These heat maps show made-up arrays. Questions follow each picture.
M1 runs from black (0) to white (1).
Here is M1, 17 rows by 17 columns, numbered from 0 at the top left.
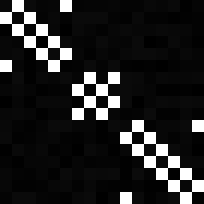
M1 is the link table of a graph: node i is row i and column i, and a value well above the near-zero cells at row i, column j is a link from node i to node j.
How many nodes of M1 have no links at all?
0
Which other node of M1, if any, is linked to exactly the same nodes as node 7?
node 9
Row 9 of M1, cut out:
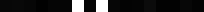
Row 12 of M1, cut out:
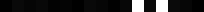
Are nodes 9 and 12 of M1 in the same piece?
no
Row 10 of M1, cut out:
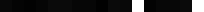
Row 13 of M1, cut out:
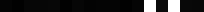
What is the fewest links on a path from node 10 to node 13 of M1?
3
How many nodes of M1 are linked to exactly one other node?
0
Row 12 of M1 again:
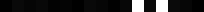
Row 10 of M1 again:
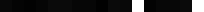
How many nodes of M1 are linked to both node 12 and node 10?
1
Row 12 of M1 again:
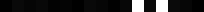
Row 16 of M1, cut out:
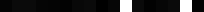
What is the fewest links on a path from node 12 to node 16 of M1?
3
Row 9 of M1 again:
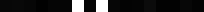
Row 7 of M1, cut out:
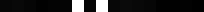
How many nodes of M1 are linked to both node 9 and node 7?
2
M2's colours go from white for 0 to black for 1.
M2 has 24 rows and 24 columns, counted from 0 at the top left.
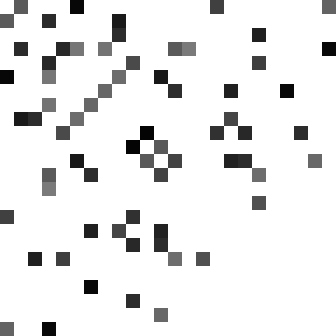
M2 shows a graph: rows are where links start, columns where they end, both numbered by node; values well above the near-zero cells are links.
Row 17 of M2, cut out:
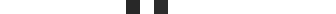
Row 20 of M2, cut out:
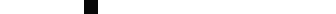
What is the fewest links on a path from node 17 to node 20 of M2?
4
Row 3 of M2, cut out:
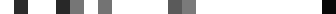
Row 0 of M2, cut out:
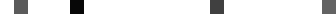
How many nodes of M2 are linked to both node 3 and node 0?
3
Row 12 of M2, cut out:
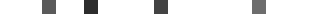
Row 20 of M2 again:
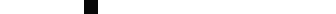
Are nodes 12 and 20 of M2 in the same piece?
yes
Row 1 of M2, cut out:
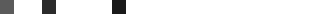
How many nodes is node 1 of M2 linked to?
3
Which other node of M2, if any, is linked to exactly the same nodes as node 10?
node 17
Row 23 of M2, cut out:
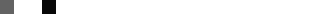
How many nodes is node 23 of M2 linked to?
2
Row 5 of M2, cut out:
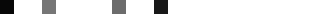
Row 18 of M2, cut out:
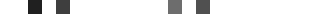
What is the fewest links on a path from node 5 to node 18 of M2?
3
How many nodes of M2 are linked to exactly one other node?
5
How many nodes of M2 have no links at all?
1
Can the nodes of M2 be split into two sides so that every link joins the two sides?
yes
